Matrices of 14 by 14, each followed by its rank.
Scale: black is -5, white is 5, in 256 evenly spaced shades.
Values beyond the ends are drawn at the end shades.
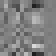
two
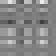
one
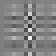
one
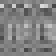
two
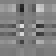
one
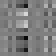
one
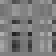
one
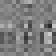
two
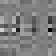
two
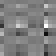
one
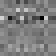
two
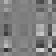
one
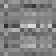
two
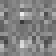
two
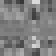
two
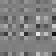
one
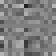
two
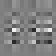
one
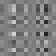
one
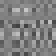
two
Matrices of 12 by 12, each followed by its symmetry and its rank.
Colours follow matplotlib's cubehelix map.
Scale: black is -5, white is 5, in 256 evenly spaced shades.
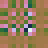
symmetric, rank one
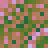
symmetric, full rank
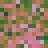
neither, full rank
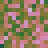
neither, full rank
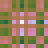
symmetric, rank one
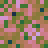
symmetric, full rank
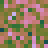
neither, full rank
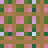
symmetric, rank one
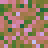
neither, full rank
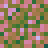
symmetric, full rank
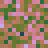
neither, full rank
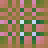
symmetric, rank one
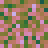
neither, full rank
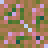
symmetric, full rank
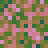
symmetric, full rank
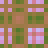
symmetric, rank one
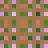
symmetric, rank one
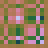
symmetric, rank one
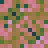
symmetric, full rank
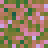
neither, full rank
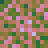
symmetric, full rank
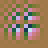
symmetric, rank one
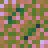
symmetric, full rank
